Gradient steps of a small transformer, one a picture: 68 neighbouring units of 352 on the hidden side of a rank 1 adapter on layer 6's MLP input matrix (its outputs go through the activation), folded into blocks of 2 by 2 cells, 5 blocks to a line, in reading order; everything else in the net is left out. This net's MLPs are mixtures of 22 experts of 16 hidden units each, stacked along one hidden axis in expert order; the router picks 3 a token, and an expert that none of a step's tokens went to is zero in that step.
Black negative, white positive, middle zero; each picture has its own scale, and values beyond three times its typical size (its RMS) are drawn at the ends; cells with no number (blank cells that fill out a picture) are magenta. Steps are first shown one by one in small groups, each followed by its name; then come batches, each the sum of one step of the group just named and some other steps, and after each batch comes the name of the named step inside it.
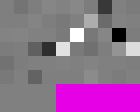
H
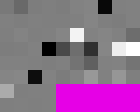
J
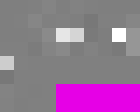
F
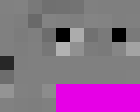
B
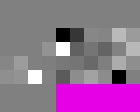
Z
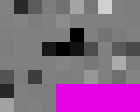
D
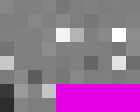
F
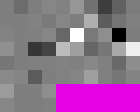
H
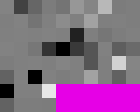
D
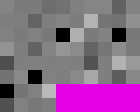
B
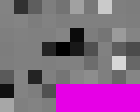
D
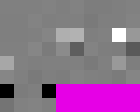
F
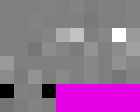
F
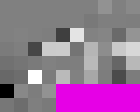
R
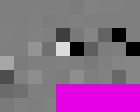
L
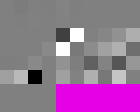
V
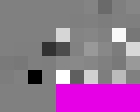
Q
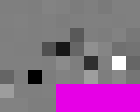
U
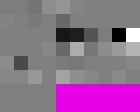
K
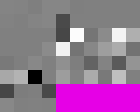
V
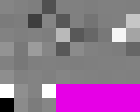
K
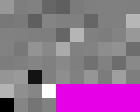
V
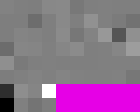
K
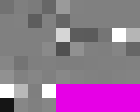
K
